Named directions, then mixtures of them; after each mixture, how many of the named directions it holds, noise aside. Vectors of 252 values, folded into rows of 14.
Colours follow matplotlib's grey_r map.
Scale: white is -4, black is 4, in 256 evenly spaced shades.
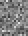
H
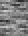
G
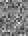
one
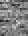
two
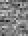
two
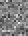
one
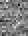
two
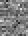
two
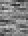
one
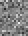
one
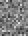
one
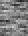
one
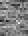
two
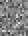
one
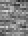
one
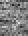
two
